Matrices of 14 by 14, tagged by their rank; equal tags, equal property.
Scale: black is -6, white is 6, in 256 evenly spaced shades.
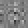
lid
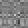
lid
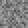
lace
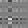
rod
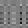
rod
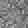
lace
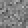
lace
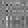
lid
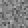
lace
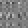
lid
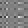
rod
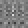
lid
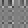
rod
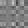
rod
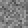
lace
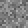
lace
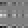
rod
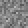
lace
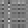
rod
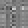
lid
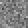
lace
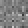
lid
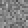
lace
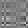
rod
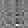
lid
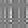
rod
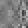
lid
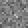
lace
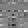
lid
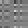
rod
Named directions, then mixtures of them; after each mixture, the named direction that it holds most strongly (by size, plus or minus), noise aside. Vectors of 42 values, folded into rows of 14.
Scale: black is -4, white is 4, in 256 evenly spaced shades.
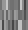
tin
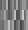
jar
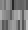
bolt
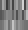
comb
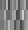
jar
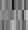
bolt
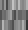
bolt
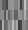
tin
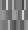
comb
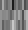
bolt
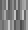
jar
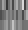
comb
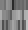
bolt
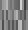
tin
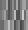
jar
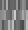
jar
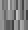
jar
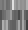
bolt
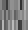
tin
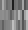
bolt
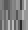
tin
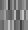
jar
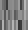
tin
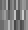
jar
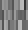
tin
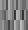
jar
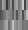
comb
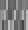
jar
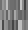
tin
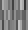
tin
